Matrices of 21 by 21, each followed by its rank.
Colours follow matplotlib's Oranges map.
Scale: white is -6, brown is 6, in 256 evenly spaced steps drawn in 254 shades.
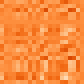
two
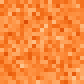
full rank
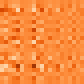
two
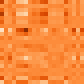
two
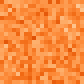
full rank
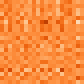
three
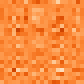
three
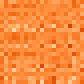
three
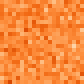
full rank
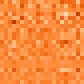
three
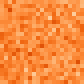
full rank
